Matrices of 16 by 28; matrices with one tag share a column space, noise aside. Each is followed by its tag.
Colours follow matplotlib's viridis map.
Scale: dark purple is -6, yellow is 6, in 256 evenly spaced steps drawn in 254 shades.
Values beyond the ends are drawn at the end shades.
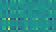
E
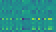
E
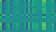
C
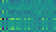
E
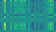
C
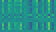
C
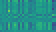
C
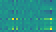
E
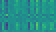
C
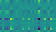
E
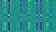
C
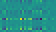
E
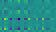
E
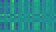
C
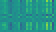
C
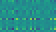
E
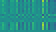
C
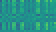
C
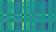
C
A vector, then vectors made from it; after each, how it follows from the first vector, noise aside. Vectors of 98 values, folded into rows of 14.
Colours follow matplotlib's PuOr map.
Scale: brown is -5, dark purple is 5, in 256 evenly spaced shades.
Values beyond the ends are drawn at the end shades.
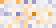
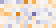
negated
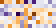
scaled up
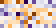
scaled up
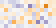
wrapped around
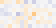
shrunk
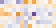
negated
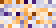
scaled up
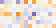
negated
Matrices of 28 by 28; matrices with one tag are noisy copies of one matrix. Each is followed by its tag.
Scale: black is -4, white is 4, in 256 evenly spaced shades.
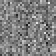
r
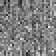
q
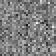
r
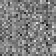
r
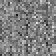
r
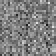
r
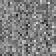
r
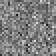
r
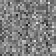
r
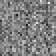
r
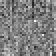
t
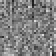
t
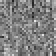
t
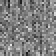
q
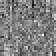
t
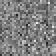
r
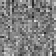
t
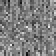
q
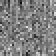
q
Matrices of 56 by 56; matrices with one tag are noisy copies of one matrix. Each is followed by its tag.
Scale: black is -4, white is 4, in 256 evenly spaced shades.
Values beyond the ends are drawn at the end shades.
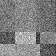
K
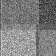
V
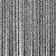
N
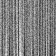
N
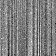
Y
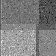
V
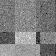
K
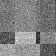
K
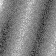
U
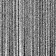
N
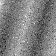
U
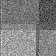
V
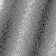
U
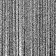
N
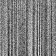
Y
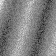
U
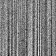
Y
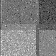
V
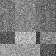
K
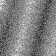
U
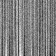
N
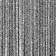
N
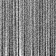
N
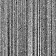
Y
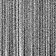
N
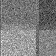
V
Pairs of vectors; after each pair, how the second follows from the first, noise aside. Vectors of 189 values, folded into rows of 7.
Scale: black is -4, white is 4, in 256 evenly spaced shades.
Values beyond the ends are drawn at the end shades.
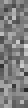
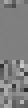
partly zeroed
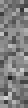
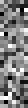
scaled up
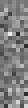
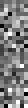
scaled up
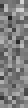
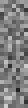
reversed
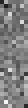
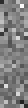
reversed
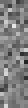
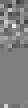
partly zeroed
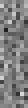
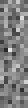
wrapped around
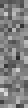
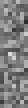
wrapped around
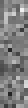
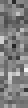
wrapped around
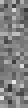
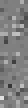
partly zeroed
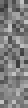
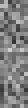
wrapped around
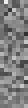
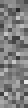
wrapped around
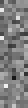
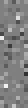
partly zeroed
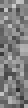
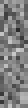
wrapped around
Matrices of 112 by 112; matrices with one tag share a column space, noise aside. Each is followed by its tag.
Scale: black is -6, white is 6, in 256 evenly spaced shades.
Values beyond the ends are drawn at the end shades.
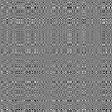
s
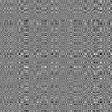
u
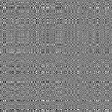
s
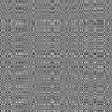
u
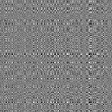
u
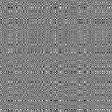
s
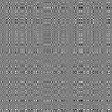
s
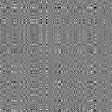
s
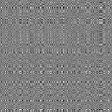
s
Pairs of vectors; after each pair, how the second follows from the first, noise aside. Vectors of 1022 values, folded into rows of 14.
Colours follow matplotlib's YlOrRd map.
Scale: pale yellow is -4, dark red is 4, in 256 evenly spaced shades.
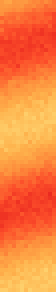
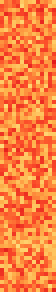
shuffled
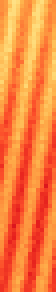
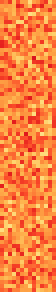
shuffled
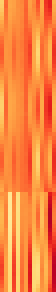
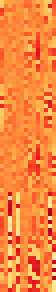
sign-scrambled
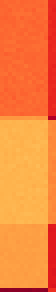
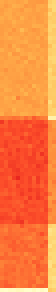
negated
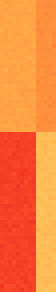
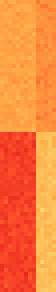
copied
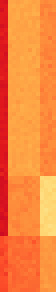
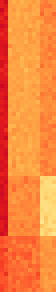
copied
